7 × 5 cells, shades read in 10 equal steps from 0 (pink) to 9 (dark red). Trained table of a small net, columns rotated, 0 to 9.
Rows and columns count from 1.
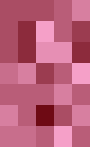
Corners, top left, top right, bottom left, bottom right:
5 2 3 4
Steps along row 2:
up down up up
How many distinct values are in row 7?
3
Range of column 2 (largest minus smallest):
5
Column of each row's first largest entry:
1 2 2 3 1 3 3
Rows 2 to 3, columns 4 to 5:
4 6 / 1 7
